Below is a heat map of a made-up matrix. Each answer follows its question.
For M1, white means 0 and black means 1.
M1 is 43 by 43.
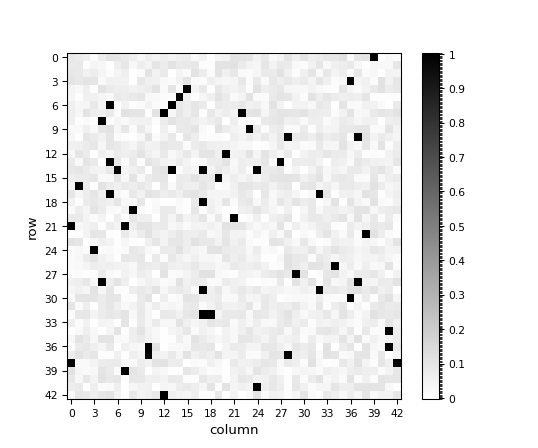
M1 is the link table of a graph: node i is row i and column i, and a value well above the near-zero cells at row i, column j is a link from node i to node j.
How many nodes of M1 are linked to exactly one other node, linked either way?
6
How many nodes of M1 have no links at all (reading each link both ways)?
7
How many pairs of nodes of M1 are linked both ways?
3
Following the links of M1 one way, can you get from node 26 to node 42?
no
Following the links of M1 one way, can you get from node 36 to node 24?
yes
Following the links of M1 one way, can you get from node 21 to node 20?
yes
